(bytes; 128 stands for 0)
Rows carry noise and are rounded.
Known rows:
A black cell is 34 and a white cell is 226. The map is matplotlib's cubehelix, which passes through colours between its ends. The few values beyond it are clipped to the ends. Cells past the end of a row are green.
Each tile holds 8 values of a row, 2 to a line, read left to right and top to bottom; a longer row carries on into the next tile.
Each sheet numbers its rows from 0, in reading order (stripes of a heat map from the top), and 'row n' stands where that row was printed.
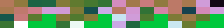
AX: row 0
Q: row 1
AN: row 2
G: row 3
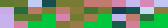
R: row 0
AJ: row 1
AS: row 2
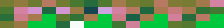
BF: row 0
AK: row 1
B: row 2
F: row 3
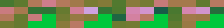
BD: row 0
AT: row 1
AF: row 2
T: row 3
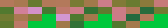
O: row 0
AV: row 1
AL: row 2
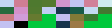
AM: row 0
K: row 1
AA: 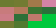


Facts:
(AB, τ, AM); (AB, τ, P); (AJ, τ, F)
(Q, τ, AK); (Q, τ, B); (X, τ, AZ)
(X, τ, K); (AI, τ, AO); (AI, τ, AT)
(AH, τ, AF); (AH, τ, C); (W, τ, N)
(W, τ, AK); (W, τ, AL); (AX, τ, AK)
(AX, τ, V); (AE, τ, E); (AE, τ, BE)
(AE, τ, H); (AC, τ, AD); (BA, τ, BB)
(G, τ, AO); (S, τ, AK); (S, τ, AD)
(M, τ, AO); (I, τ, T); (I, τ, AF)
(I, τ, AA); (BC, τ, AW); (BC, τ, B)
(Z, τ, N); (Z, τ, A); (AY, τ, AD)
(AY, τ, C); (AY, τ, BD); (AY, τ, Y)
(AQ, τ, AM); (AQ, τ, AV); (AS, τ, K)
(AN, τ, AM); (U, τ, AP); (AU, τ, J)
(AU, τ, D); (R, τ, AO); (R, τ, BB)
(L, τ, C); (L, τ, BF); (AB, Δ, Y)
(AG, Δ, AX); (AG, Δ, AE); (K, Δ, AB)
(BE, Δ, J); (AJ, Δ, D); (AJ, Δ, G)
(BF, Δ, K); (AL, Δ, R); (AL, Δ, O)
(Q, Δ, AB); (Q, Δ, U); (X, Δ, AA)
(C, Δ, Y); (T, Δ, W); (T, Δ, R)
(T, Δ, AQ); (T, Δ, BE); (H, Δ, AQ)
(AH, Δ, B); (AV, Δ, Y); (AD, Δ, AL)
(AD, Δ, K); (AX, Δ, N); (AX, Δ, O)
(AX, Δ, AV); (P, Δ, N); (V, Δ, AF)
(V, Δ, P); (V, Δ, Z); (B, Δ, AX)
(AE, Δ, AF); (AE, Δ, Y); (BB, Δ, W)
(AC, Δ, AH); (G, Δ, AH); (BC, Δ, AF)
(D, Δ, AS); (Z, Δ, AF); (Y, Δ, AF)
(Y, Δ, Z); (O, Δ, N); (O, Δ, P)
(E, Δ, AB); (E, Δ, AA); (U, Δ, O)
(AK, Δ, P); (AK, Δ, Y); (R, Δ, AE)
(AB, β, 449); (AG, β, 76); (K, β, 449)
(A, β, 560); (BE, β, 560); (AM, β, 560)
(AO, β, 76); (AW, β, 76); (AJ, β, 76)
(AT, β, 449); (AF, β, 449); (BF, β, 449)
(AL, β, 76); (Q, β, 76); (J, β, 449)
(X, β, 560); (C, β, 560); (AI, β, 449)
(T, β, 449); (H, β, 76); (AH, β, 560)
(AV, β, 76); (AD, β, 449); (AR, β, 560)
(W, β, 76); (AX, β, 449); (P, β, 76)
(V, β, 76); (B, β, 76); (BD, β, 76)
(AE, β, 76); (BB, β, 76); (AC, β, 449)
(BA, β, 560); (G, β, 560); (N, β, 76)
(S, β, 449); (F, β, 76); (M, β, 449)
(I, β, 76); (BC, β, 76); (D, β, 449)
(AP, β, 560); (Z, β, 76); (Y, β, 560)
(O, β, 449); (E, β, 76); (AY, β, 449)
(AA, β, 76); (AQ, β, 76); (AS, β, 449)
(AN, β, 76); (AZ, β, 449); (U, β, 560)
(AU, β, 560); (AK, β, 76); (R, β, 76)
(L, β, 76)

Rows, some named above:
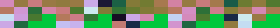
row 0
AN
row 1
M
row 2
C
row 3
AQ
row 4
AC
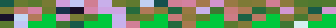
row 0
AD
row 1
X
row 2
R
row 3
AZ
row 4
AW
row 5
W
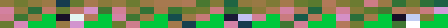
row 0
BC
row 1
AY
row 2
Z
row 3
Y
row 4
AH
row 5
B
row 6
BB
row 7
S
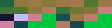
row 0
AH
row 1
Y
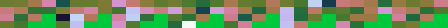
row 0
AA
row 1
AD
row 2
AB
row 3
AK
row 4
B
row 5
AO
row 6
BA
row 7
AW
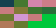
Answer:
L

